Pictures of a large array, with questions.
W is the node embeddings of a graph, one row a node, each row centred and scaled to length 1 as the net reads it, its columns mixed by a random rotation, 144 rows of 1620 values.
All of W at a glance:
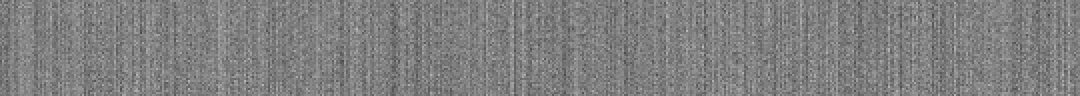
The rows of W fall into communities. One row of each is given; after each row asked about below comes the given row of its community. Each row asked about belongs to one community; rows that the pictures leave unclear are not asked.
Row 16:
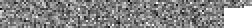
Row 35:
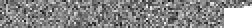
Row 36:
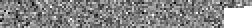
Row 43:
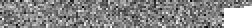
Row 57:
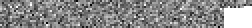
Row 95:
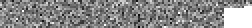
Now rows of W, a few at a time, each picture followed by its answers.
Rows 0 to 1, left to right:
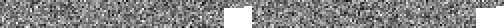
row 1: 35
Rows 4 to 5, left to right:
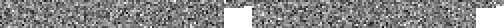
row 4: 16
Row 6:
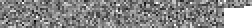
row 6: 16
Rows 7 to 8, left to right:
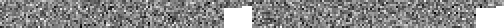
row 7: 35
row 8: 36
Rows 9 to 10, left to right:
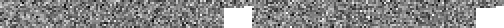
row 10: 36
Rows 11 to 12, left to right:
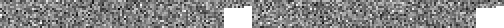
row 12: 95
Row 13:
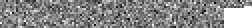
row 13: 35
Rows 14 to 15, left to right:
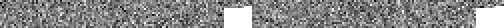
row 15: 16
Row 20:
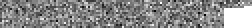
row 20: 35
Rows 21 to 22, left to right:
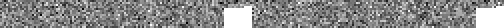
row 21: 95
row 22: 95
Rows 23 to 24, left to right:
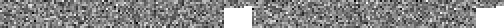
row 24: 95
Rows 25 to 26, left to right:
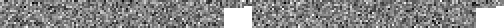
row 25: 57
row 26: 43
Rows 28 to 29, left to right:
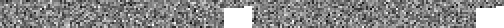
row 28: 35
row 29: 36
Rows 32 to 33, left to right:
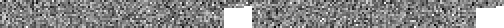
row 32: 95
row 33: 36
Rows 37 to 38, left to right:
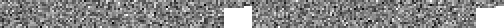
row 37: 36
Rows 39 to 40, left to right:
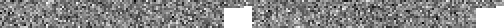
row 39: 43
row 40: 35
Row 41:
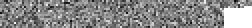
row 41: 57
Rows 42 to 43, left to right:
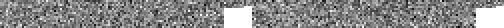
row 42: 35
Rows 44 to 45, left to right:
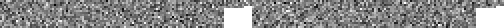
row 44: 43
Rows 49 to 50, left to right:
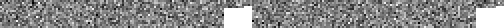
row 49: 36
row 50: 36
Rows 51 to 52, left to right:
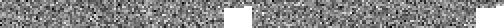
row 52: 95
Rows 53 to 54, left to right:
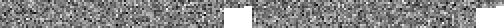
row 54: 95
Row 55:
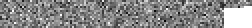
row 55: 16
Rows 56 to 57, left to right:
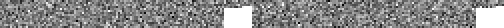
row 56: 43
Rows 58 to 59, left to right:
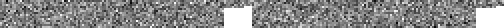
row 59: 57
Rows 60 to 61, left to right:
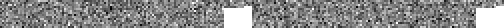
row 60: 35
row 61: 43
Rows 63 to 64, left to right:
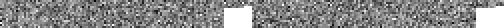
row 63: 35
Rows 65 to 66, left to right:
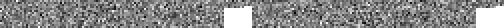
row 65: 36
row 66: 35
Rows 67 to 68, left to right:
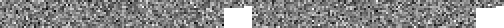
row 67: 16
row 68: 43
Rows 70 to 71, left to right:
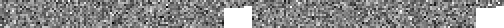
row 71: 43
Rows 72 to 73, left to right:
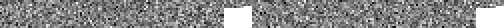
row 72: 43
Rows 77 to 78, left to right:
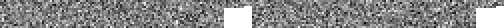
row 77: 43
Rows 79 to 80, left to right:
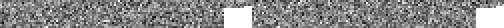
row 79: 57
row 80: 95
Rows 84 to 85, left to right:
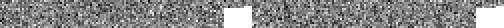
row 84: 36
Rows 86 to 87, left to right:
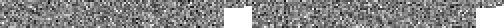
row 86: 16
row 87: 43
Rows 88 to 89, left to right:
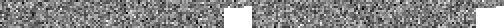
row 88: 57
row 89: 35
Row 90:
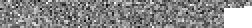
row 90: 95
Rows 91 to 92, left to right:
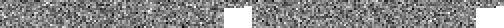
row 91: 95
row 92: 43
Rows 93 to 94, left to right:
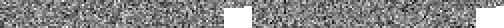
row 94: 43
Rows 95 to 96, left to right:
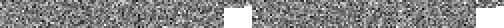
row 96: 16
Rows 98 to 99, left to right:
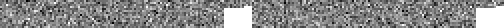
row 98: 35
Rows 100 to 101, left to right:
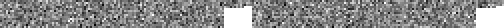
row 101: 36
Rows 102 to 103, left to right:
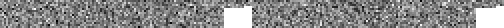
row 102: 95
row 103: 35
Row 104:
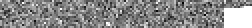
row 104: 16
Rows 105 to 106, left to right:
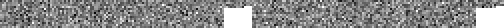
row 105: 36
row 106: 16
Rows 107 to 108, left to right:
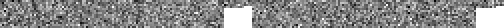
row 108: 36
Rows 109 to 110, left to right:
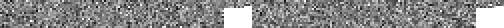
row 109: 57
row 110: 43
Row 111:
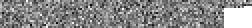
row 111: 57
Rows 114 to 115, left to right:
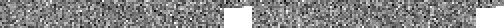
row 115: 43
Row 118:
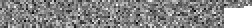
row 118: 16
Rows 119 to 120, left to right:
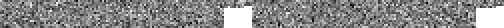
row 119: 57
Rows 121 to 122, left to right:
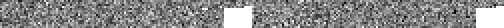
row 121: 36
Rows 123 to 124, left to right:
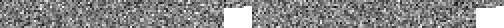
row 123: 36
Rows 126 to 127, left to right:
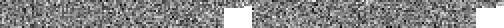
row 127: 95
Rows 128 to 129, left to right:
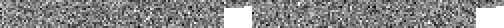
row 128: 95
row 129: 43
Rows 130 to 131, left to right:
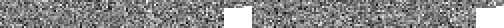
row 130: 36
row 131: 35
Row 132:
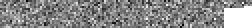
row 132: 35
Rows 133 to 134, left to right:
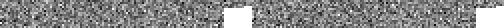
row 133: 36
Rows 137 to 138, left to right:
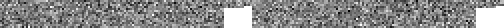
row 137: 36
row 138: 16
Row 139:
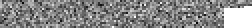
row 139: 57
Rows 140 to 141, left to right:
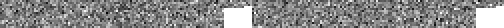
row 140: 35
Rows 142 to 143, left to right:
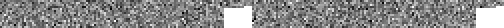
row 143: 36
